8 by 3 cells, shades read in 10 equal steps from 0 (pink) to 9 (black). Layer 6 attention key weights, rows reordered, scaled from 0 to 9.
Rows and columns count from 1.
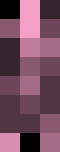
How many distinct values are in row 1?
3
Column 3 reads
7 5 3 5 6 6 4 3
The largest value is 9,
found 2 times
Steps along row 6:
down up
